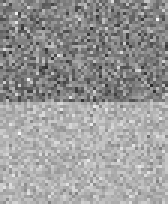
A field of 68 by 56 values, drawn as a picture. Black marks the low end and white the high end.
It is made of 2 by 1 panels. Panel 1,1: middling, fine-grained, strong in contrast. Panel 2,1: high, fine-grained.
